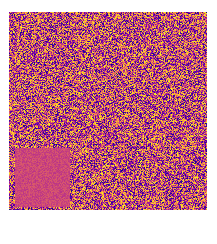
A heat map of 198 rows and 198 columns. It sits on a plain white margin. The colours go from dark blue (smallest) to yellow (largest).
Calmest part: bottom left. Slope: none. Grain: fine. Odd rows or columns: none. Odd patch: calmer, in the bottom left. Mirror symmetry: none.
